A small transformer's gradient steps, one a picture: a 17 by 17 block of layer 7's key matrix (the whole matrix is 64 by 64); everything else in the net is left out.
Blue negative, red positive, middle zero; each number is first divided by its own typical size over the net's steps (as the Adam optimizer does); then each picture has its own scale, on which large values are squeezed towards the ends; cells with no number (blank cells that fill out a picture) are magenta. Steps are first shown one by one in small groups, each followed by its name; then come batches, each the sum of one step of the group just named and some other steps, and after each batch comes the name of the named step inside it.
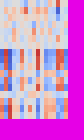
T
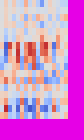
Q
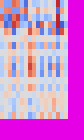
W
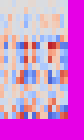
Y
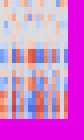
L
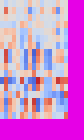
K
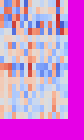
W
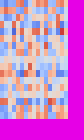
W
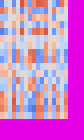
L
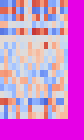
T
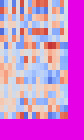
Y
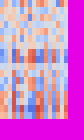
L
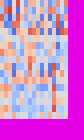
W
